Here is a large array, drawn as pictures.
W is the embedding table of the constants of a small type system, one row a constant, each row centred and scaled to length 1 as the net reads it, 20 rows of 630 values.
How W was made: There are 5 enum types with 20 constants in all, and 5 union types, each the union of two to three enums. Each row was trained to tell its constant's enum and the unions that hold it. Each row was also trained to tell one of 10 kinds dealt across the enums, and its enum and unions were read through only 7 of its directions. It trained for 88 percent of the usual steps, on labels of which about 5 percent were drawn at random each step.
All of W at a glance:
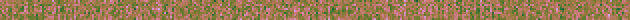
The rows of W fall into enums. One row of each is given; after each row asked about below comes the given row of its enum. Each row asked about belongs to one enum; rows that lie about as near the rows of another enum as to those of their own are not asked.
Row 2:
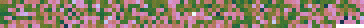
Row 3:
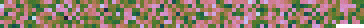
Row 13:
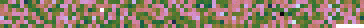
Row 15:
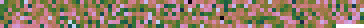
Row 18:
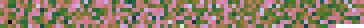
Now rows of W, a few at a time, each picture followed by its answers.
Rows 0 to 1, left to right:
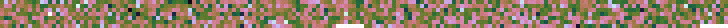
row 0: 3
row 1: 18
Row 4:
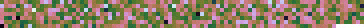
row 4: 3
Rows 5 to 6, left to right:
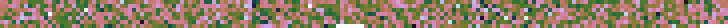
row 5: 3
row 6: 2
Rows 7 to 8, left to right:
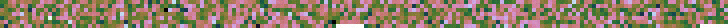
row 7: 15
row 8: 18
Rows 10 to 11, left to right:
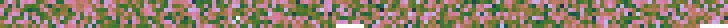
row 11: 15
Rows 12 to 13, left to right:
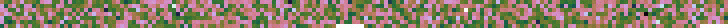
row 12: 3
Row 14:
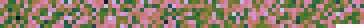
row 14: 18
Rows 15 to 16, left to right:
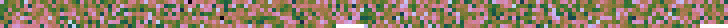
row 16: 15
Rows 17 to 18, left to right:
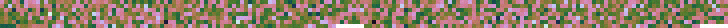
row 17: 18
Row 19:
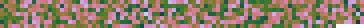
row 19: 15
